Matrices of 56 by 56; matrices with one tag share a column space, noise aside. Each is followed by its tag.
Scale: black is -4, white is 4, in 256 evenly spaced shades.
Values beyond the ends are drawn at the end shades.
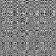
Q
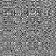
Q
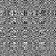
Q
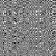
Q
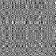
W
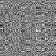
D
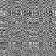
Q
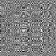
D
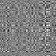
D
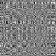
W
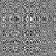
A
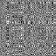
W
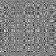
D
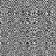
Q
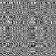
W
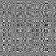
D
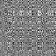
Q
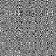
Q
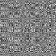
D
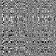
A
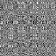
W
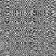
Q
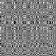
W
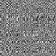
A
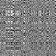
Q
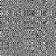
Q
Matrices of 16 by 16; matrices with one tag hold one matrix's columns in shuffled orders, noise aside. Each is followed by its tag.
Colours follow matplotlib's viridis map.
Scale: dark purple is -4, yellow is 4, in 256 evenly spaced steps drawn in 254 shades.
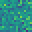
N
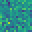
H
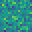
N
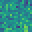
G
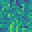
G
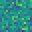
N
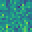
G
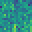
G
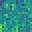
G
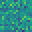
N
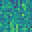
G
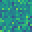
H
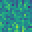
G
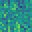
G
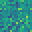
H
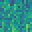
G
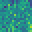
G
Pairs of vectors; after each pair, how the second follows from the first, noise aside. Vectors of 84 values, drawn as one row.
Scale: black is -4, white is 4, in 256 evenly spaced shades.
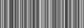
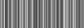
wrapped around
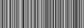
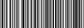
scaled up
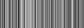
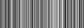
reversed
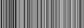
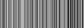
reversed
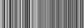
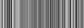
wrapped around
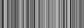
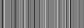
partly zeroed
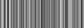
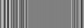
partly zeroed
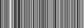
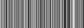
reversed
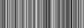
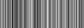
reversed
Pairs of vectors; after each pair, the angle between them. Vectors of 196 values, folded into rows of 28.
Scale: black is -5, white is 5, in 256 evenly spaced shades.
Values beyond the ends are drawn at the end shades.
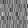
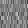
nearly opposite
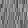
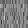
partly opposed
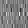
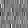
orthogonal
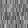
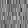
partly opposed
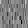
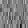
partly aligned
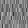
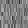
partly opposed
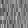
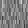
partly opposed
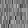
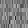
nearly parallel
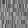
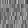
orthogonal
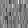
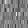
orthogonal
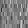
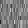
partly aligned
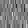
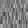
partly opposed
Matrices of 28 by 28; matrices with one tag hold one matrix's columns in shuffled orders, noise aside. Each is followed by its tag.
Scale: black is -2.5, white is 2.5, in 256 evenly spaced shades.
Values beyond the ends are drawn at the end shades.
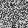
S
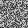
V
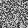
S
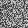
V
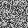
V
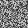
V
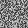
S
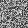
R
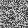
R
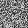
S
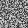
S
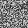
V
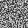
S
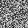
S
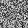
S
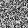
S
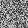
S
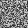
V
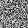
S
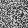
R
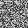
V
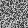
S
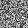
S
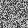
S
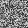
V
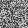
R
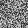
S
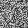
R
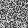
S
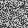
V
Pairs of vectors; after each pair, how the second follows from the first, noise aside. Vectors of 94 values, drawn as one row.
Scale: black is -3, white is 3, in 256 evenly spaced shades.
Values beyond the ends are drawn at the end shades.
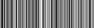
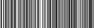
sign-scrambled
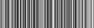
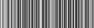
reversed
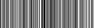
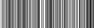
sign-scrambled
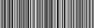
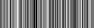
shuffled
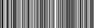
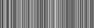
shrunk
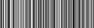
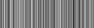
shrunk
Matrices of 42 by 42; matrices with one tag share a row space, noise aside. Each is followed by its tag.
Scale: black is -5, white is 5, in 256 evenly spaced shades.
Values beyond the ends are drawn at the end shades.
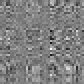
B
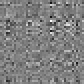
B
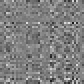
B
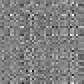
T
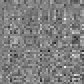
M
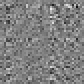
B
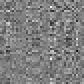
B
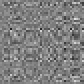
M
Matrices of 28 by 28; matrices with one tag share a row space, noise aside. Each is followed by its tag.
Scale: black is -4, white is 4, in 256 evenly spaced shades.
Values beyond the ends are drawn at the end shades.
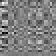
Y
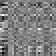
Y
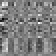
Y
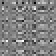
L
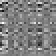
Y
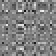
L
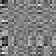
Y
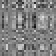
L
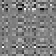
L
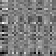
Y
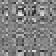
L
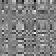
L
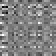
Y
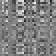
L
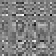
L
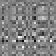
L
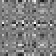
L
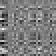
Y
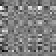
Y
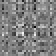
L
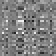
L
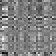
Y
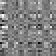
Y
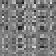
L
